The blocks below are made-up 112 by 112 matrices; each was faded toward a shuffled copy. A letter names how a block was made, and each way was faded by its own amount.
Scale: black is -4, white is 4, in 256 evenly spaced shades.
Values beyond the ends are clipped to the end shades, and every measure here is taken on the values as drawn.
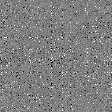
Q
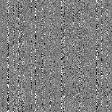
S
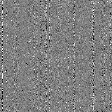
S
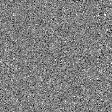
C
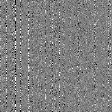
S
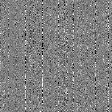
S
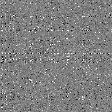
Q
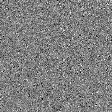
C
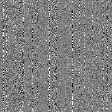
S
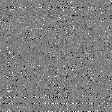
Q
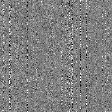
S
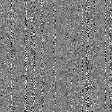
S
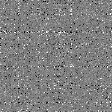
Q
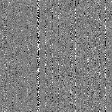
S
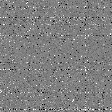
Q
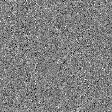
C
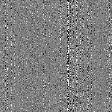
S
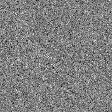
C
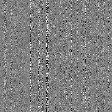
S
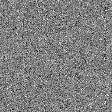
C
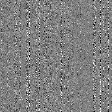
S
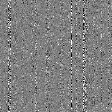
S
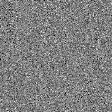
C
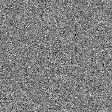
C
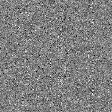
C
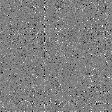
Q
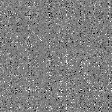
Q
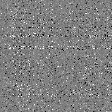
Q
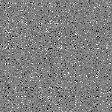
Q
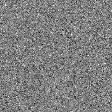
C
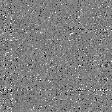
Q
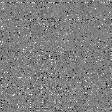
Q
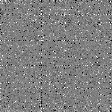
Q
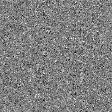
C
